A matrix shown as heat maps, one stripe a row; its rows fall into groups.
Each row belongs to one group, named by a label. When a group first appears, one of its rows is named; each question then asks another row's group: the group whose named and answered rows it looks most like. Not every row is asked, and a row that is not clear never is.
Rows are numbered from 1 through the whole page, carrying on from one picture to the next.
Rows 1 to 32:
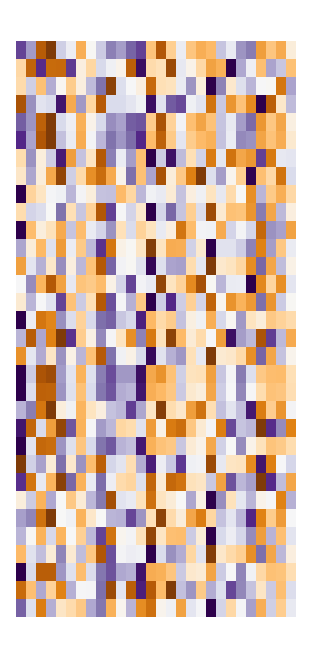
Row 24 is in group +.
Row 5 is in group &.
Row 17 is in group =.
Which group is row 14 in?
&
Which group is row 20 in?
&
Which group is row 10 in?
+
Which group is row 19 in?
&
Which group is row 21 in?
&
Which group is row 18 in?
+
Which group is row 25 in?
=
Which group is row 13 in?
+
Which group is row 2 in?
=
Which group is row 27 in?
&
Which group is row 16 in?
&
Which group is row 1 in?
&
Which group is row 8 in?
&
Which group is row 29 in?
+
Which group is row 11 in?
=
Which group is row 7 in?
+
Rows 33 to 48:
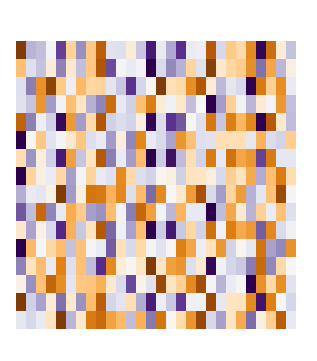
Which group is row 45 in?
=
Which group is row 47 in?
+
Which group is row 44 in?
=
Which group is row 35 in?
&
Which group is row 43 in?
+
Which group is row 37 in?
+
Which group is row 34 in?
+
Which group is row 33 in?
+
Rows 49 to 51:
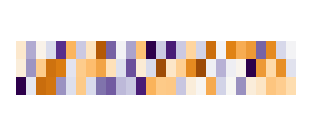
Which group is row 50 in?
&
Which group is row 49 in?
+
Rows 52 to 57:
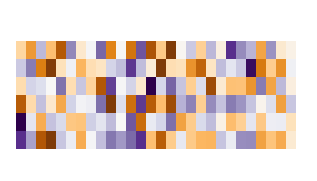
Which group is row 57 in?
&
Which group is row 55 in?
=
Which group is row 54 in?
+
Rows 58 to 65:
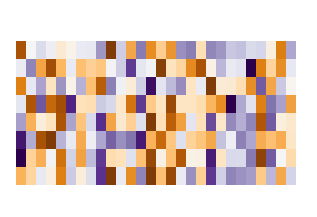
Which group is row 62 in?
=
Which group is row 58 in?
=
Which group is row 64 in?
=
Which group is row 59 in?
&
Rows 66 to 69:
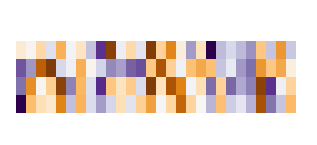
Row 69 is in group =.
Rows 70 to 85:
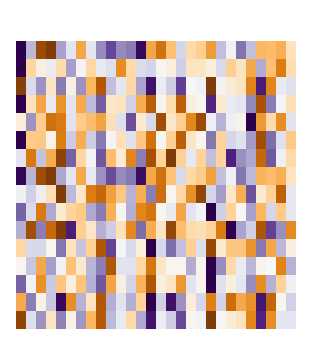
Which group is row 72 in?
+
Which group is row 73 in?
=
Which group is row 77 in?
&
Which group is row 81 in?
+
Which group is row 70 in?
&
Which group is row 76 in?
=
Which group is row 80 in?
=
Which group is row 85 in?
+
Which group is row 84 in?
+
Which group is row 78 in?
&
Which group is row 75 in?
=
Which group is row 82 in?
=
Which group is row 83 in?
=
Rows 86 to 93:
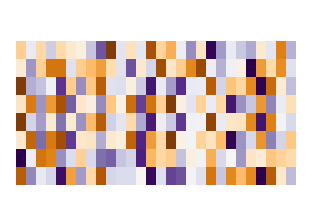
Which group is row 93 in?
+
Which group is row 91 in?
=
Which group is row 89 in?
=
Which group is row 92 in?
&
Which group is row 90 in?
+
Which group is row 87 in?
&
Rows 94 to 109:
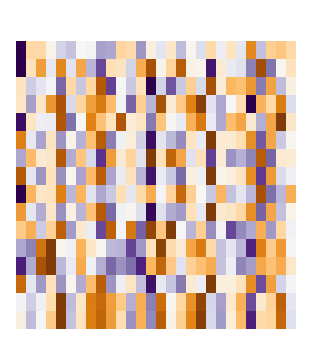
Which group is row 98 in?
&
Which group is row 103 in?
+
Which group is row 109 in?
&
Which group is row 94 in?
&
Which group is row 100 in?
=
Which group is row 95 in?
=
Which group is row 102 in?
=
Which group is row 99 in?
+
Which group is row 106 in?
&
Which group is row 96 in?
+
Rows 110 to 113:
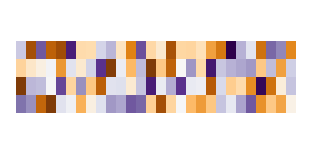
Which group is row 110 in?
=
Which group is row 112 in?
+
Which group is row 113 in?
&
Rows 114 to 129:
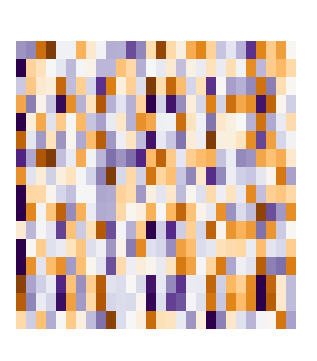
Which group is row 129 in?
=
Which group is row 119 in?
+
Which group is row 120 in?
&
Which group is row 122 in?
&
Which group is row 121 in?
=
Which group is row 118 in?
=
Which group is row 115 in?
&
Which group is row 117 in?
+
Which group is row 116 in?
=
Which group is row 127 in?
+
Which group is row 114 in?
&
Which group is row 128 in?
+
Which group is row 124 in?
+
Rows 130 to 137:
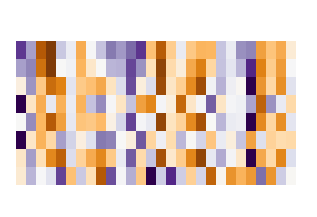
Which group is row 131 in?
&
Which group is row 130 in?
&
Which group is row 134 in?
&
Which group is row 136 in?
&
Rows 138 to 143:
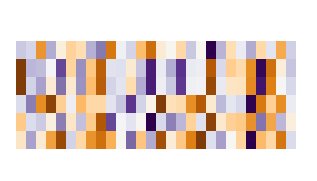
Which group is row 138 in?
=
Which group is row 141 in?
&
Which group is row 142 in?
+
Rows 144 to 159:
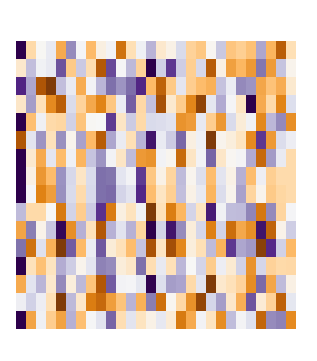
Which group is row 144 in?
&
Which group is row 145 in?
+
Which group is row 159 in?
=
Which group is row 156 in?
&
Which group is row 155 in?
=
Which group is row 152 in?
&
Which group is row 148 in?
=
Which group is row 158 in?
&
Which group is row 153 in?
=
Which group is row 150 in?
=
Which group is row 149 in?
+
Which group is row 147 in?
&
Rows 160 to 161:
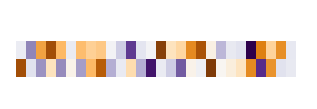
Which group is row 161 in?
+
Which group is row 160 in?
&
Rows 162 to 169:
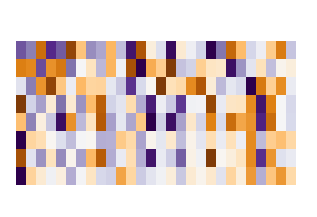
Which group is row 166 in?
+
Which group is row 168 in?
+
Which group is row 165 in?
+
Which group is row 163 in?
=
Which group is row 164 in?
&
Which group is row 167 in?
&
